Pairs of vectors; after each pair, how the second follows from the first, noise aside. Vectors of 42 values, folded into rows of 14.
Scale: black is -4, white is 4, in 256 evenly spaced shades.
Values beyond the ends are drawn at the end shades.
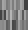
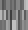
negated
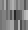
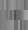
shrunk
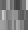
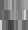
reversed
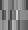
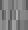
shrunk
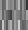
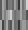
negated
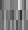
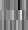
negated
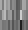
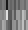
reversed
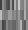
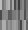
negated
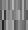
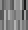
reversed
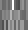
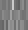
shrunk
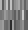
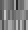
reversed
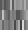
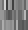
reversed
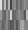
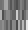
reversed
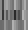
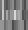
negated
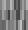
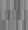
shrunk
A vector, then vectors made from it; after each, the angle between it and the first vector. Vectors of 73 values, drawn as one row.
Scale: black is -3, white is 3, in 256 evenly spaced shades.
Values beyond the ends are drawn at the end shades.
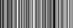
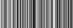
nearly opposite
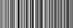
orthogonal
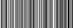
partly opposed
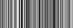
partly aligned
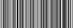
partly opposed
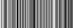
nearly opposite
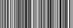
orthogonal
